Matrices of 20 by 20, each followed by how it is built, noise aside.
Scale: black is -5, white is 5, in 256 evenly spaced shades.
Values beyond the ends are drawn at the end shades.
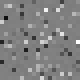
sparse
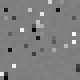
sparse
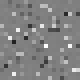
sparse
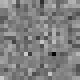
low rank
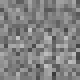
low rank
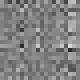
low rank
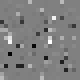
sparse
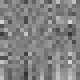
low rank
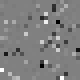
sparse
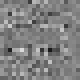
low rank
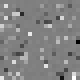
sparse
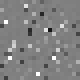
sparse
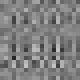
low rank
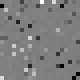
sparse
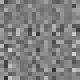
low rank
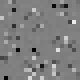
sparse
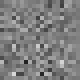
low rank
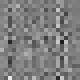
low rank
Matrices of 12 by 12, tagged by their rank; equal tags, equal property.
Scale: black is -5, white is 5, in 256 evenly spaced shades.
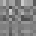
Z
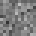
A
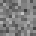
A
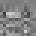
Z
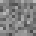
A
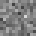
A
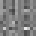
Z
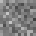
A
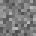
A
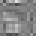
Z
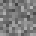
A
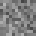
A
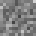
A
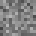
A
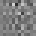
Z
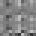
Z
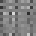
Z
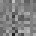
Z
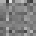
Z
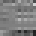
Z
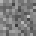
A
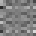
Z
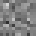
Z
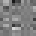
Z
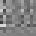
Z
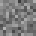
A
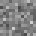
A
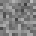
A
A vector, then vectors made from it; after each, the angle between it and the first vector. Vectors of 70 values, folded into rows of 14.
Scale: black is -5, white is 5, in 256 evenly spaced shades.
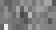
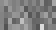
partly opposed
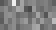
orthogonal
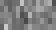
nearly parallel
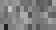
nearly opposite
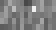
orthogonal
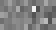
orthogonal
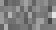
partly aligned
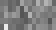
nearly parallel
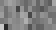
nearly opposite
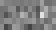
partly opposed
